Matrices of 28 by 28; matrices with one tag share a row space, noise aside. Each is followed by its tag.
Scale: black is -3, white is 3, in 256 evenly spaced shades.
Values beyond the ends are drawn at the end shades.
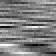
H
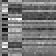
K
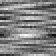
H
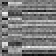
K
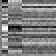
K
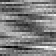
H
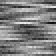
H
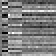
K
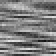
H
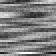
H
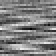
H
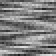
H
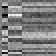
K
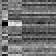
K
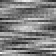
H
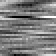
H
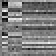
K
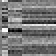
K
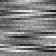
H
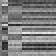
K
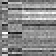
K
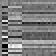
K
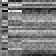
K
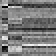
K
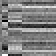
K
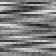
H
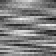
H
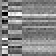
K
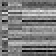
K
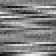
H
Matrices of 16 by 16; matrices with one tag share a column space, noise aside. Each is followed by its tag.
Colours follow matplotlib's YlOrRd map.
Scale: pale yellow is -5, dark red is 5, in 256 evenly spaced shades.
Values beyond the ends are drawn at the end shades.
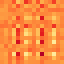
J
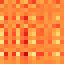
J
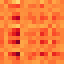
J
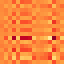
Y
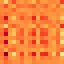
J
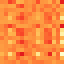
J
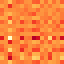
Y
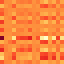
Y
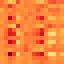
J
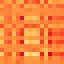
J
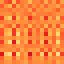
J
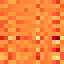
Y
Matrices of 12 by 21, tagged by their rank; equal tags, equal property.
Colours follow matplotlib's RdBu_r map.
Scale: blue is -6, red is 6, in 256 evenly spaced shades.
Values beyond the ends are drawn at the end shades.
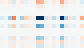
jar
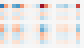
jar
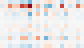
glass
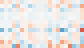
glass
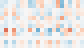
glass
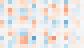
glass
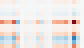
jar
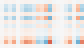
jar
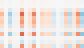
jar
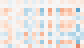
glass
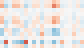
glass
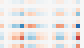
jar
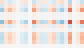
jar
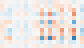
glass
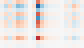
jar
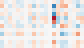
glass
